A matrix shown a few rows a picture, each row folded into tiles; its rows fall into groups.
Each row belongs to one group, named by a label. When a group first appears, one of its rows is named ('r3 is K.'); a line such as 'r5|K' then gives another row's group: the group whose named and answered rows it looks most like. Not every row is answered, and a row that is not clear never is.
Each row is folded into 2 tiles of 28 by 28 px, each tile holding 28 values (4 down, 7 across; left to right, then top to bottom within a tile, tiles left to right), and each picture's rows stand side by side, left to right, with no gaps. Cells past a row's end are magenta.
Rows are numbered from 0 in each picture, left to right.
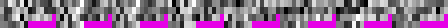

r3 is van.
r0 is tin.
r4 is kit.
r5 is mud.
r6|mud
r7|tin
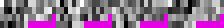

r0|mud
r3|mud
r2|kit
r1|van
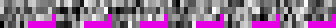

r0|mud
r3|mud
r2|mud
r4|van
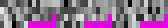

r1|mud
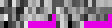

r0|mud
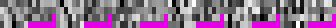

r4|van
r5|mud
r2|mud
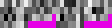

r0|van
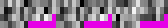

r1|tin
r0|tin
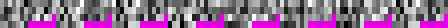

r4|mud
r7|van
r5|mud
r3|kit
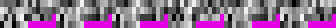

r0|kit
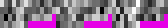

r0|van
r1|tin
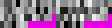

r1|mud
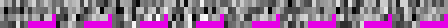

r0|mud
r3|van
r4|tin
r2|tin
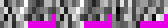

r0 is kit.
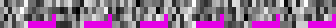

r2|tin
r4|tin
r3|kit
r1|mud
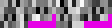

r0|van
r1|van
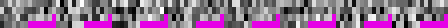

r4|tin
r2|mud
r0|tin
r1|van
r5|mud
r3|van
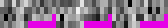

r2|van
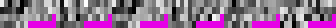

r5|kit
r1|tin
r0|mud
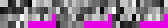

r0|mud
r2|tin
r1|tin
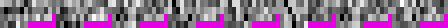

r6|van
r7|tin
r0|mud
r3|tin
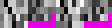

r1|van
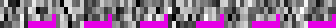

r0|van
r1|kit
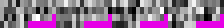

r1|mud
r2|mud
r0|van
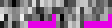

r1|van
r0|kit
